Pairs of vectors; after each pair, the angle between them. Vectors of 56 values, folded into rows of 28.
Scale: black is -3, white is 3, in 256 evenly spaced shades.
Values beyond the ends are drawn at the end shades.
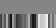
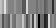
partly opposed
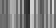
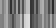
nearly opposite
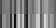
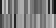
partly aligned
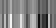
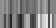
nearly opposite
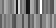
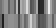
partly opposed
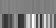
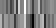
partly opposed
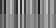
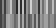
nearly parallel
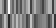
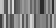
partly aligned
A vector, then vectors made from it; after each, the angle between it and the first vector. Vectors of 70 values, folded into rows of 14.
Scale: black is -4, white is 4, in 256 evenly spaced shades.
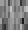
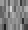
nearly parallel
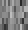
nearly parallel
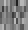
partly opposed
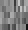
partly aligned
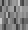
partly aligned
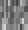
nearly opposite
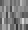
partly opposed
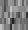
orthogonal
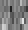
nearly opposite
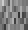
partly aligned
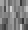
nearly parallel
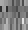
partly opposed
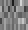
partly opposed
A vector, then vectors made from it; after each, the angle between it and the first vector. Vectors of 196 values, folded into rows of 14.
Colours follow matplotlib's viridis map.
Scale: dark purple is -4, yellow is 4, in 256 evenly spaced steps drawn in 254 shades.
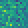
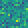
partly opposed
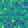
orthogonal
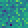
nearly opposite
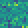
orthogonal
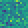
nearly opposite
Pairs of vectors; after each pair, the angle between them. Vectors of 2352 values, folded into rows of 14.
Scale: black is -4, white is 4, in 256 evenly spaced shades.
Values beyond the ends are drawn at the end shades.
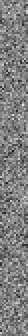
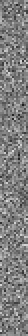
nearly opposite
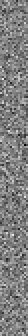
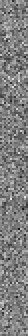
partly aligned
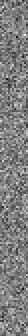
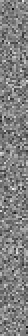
partly opposed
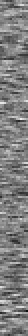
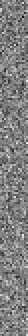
orthogonal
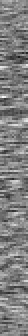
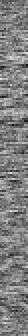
nearly opposite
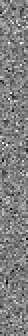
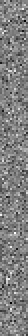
partly opposed
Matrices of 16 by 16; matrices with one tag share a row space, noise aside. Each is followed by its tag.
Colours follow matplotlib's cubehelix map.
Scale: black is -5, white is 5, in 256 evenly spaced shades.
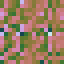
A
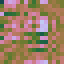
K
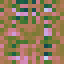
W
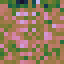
W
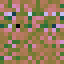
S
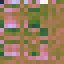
K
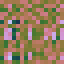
S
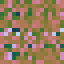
S
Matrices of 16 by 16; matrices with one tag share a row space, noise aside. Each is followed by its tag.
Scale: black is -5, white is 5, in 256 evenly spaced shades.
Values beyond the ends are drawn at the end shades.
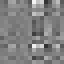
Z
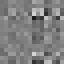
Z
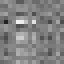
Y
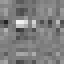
Y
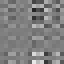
Z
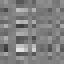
Y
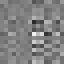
Z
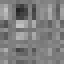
Y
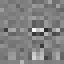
Z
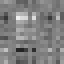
Y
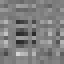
Y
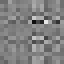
Z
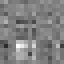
Y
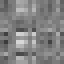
Y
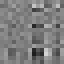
Z
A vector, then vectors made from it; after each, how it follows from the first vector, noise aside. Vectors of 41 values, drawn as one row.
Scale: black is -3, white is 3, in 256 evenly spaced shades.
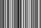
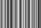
sign-scrambled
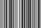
negated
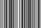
negated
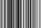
sign-scrambled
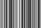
negated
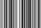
negated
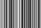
negated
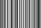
sign-scrambled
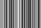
negated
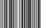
negated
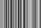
sign-scrambled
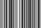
negated
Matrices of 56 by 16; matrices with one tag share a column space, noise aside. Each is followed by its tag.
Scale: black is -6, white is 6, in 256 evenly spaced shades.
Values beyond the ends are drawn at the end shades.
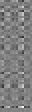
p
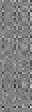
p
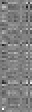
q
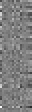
p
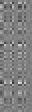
q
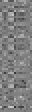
p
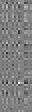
q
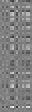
p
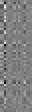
q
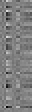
p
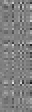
q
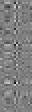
q
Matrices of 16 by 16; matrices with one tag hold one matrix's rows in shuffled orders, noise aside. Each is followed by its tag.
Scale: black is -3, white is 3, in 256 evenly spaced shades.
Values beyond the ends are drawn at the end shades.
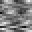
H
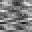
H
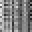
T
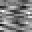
H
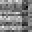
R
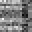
R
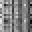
T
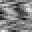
H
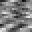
H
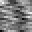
H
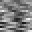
H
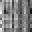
T
